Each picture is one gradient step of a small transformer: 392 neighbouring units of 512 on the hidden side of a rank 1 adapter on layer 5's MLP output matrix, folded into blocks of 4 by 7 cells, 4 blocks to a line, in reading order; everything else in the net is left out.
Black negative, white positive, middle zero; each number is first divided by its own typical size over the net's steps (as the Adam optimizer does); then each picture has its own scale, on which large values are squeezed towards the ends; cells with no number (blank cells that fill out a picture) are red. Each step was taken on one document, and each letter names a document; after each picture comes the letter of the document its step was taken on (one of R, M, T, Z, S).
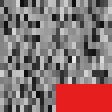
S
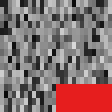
S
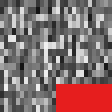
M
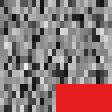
S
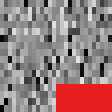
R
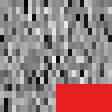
R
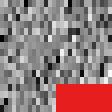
R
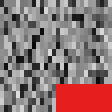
S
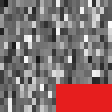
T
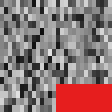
S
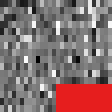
T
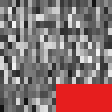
M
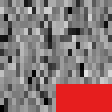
R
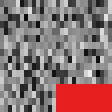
T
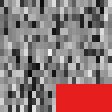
T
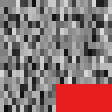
S
